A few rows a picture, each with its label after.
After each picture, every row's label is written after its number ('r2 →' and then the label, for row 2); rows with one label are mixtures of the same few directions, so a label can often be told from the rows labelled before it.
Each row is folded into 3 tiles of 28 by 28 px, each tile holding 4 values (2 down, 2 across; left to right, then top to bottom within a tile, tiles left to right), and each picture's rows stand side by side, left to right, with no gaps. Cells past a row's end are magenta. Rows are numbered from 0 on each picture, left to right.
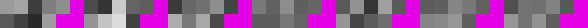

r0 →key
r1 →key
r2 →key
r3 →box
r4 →key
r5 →key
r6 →key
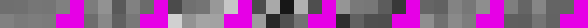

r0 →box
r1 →box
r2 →box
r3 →key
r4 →box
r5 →box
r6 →box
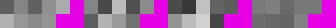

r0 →box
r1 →key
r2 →key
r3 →key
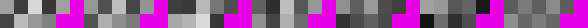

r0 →key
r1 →key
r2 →key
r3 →box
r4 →box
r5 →box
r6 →key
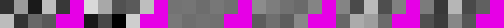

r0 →key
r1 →key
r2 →key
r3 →key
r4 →key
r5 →box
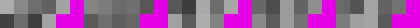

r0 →key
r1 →box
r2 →box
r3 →box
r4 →key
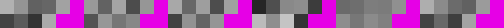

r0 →key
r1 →key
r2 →key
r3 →key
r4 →box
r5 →key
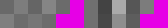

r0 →key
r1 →box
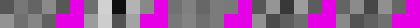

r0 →key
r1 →box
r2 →box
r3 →key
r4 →key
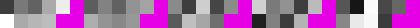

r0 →box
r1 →box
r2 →key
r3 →key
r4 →key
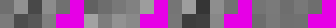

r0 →key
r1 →box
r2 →key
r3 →box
